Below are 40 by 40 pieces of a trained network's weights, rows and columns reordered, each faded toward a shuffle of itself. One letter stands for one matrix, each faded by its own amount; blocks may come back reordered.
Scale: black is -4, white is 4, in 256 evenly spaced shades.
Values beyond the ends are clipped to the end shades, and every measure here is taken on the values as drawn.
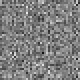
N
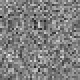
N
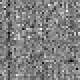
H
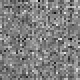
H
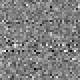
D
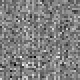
H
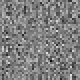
N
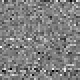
D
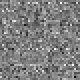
D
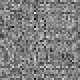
N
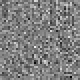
N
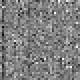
H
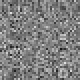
N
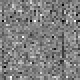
H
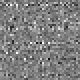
D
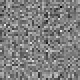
N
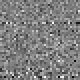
D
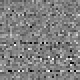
D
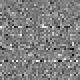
D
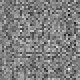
N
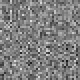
N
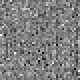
H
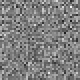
N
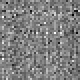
H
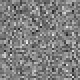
N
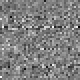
D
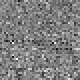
D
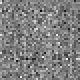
H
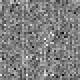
H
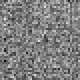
N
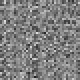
N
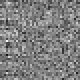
N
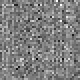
H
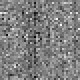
H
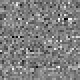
D
